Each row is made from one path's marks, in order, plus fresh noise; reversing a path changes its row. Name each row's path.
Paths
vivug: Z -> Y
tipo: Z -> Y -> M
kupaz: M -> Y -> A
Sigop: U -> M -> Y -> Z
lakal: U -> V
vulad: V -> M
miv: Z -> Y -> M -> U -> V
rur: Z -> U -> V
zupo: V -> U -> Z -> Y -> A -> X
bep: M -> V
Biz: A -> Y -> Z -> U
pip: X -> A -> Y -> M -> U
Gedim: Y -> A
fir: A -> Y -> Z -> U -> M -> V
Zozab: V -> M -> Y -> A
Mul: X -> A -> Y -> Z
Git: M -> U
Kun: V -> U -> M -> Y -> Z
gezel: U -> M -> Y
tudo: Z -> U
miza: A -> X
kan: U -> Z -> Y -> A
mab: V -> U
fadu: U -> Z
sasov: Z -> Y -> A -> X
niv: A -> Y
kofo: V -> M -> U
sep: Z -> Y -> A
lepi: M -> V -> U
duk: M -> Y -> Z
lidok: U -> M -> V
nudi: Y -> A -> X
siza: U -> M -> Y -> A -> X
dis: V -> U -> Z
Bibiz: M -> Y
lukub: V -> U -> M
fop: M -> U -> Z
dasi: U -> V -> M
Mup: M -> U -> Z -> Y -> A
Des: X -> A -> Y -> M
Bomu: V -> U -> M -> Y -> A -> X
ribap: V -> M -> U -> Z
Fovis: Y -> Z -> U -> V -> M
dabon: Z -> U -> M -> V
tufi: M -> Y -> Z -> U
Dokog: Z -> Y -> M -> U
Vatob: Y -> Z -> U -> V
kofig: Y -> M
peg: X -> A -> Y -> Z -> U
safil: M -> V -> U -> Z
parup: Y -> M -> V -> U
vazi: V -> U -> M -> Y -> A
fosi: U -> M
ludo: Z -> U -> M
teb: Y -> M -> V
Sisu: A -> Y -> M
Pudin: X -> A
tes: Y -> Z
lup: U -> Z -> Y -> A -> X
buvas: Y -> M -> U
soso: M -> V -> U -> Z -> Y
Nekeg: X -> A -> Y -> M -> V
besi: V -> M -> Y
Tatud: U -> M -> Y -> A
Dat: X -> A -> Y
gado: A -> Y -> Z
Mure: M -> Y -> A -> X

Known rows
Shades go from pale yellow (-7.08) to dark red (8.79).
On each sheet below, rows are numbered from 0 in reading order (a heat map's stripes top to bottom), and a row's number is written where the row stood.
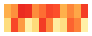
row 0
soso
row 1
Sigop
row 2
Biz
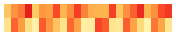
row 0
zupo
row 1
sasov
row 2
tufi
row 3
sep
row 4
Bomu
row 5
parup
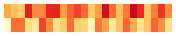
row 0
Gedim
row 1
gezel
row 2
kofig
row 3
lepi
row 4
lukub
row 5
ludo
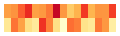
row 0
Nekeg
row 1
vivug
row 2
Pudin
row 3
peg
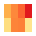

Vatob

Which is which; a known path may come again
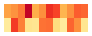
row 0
vivug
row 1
dabon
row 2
Dokog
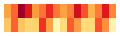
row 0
vulad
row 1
duk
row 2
dasi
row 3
fop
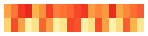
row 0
Kun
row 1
tufi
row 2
fadu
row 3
Mul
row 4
Des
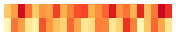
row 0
lepi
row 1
sasov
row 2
Fovis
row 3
Vatob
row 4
gado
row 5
lukub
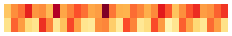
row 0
zupo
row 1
niv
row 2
tipo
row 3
bep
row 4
kupaz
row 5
safil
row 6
Bomu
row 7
Nekeg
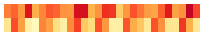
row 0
tes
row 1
buvas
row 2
lakal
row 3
soso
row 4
Mure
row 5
Zozab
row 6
Bibiz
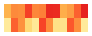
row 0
lup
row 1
gezel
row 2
vazi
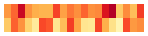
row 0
fosi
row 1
sep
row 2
Sisu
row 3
besi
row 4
miza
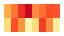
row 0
dis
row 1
Sigop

